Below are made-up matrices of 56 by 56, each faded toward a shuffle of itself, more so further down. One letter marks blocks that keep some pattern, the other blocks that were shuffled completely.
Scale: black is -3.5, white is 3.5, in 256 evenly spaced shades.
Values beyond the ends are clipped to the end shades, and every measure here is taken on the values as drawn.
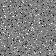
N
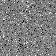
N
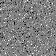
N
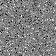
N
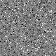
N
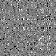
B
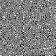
B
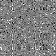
B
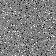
N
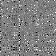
B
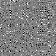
B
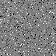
N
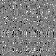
B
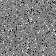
N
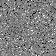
N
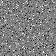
N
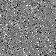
N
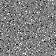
N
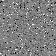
N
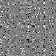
B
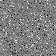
N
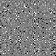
B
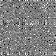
B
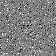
N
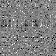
B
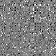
B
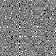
B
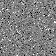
N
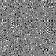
B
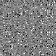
B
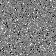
N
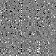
B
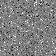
N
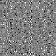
B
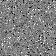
N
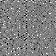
B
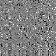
B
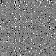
B
